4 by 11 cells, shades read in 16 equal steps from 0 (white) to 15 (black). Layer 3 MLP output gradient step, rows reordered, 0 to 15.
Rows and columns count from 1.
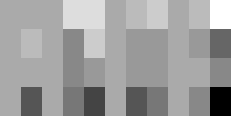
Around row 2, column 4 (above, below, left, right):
2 7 5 3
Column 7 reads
4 6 6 10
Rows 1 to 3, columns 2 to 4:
5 5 2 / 4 5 7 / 5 5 7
